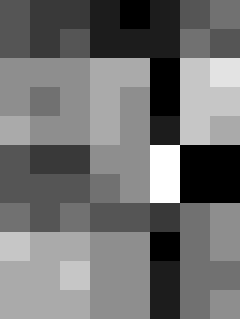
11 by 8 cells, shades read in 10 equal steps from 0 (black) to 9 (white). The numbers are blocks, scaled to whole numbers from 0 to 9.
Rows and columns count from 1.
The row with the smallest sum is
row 1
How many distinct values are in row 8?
4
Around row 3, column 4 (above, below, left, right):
1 6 5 6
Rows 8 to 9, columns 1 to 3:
4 3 4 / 7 6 6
